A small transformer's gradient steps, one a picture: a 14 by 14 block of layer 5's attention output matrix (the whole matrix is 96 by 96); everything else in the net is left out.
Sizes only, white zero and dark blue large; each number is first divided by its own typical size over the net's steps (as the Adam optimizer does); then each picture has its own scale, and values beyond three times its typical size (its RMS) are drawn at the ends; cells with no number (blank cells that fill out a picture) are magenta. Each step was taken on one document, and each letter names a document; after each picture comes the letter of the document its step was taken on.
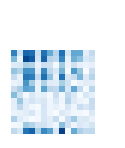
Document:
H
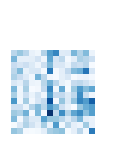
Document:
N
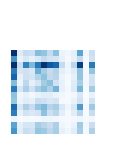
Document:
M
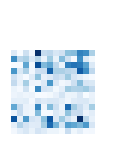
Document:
N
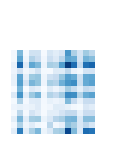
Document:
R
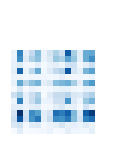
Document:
R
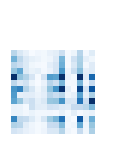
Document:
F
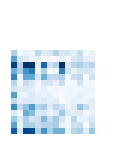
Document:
M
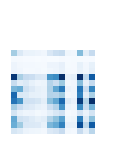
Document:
F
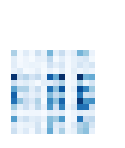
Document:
F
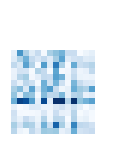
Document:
H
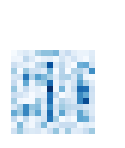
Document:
N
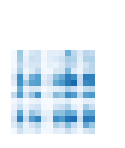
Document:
R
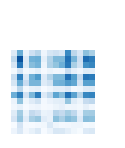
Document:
R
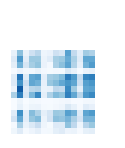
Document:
R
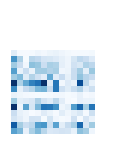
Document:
M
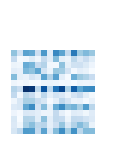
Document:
H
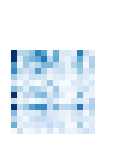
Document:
M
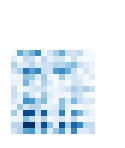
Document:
H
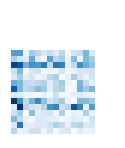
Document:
M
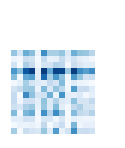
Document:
H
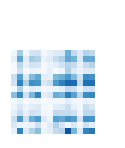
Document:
R
